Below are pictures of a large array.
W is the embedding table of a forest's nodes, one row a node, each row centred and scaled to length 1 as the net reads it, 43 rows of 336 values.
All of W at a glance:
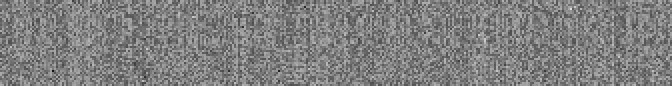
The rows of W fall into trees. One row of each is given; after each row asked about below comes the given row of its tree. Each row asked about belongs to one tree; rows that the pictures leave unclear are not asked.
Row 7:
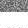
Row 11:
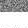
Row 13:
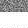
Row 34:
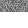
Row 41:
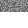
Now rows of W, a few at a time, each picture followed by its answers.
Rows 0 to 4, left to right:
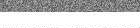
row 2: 41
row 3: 13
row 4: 11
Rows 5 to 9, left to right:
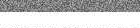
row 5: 13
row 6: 41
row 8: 7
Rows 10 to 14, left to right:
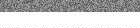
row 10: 11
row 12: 11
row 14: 11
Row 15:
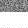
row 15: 41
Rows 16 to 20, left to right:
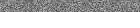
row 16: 11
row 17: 11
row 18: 7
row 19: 41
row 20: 41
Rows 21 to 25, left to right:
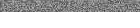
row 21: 41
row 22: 13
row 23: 7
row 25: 34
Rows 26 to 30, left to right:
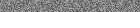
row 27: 11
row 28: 13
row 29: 41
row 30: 11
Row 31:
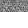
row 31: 34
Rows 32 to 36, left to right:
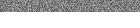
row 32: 7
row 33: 11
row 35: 13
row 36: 41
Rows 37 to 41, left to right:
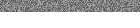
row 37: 34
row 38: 13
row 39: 11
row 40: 13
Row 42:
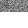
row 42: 41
